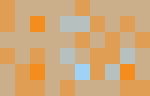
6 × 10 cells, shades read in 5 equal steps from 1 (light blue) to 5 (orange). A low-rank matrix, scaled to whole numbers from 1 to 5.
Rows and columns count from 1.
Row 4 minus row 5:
1 -1 -1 0 -1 2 0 2 -3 0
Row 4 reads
4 3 4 3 2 3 4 4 2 3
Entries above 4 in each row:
0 1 0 0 2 0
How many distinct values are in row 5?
5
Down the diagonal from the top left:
4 3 3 3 3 3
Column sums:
21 20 24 18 17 17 21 19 21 20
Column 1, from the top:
4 4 3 4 3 3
